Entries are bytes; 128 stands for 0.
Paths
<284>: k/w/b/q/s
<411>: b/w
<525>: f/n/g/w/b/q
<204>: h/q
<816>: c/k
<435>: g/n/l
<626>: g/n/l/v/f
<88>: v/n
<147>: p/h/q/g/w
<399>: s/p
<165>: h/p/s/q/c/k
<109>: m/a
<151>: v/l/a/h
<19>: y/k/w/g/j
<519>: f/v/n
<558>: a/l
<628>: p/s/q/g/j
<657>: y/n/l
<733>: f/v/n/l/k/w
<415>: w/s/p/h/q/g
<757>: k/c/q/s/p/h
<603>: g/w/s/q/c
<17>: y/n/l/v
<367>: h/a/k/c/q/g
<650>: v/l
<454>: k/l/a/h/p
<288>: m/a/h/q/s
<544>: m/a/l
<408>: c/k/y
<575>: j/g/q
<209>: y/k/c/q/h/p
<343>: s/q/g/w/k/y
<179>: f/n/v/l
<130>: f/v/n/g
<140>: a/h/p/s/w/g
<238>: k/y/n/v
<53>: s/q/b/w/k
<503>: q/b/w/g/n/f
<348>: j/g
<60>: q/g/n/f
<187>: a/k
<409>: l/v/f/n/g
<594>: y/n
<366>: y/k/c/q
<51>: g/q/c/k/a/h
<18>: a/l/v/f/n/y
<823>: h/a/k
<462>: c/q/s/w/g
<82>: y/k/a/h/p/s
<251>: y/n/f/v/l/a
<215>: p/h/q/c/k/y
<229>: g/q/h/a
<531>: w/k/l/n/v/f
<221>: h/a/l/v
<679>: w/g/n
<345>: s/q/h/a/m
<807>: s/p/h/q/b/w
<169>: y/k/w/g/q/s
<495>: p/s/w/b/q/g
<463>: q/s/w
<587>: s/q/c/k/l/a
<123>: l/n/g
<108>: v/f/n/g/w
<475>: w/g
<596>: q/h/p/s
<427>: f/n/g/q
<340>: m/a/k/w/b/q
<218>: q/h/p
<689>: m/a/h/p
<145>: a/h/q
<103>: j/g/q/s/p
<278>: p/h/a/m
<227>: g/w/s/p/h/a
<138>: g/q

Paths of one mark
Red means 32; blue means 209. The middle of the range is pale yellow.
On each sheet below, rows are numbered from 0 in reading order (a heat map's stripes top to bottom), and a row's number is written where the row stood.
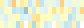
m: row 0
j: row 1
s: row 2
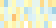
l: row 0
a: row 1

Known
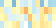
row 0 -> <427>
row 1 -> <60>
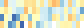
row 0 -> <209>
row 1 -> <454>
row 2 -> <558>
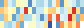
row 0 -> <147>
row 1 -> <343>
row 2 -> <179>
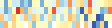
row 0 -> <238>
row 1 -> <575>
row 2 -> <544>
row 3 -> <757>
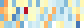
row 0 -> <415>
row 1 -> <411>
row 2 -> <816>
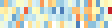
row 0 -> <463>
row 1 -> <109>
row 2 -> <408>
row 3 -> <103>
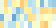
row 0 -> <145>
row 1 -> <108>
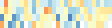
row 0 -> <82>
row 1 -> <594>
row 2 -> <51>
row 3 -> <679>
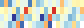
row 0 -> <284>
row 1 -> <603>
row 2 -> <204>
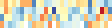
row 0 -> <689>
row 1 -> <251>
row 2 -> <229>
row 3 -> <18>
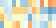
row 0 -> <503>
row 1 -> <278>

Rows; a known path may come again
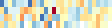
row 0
<19>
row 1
<495>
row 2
<454>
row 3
<123>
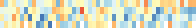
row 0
<221>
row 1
<209>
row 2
<140>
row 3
<60>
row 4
<51>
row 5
<288>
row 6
<278>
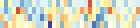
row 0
<238>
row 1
<215>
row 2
<348>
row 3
<596>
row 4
<475>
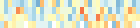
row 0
<594>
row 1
<587>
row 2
<138>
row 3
<650>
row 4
<733>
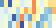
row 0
<53>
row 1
<218>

